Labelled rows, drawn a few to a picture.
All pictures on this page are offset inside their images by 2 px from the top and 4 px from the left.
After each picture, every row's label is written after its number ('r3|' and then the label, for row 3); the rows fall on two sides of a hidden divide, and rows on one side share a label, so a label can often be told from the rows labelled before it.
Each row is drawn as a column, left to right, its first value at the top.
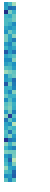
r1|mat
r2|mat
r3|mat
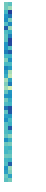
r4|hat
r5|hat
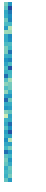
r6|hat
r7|hat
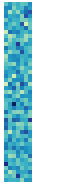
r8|hat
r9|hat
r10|hat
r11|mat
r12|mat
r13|hat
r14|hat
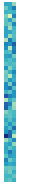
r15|hat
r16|hat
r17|mat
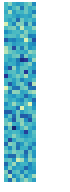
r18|hat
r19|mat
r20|mat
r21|hat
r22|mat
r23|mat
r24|mat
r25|hat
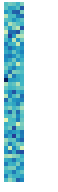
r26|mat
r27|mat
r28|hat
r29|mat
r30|mat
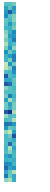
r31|mat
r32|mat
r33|hat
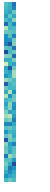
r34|mat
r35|hat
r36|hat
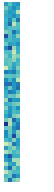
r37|mat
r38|mat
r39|hat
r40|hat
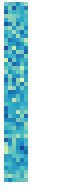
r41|mat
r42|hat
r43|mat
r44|hat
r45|hat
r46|mat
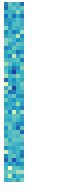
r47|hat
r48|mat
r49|hat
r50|hat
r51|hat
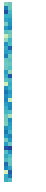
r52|hat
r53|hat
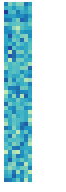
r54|mat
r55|hat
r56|mat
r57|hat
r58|hat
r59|hat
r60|hat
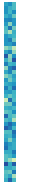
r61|hat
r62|hat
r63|hat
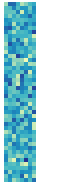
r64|hat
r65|mat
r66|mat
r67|hat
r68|mat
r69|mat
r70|hat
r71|mat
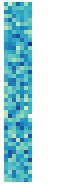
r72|hat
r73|mat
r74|mat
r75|hat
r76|hat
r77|mat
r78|hat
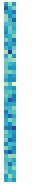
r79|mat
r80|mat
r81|hat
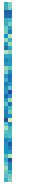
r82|mat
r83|hat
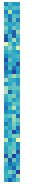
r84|hat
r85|hat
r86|mat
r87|hat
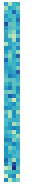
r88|hat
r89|hat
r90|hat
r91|hat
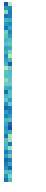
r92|hat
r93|hat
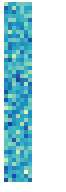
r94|mat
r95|mat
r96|mat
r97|mat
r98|mat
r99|hat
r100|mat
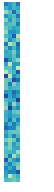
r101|hat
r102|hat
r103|hat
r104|mat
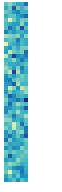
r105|mat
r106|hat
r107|mat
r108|hat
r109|hat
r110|hat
